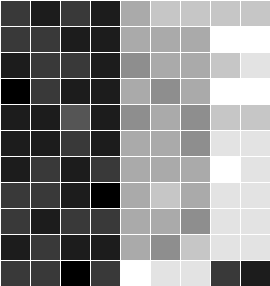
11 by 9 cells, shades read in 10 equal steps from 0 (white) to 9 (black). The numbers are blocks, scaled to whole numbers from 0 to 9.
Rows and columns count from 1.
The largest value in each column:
9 8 9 9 4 4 4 7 8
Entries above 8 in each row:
0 0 0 1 0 0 0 1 0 0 1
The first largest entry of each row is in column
2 3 1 1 1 1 1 4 2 1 3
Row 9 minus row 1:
0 0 0 -1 0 1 2 -1 -1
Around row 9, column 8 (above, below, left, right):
1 1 4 1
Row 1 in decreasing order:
8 8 7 7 3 2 2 2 2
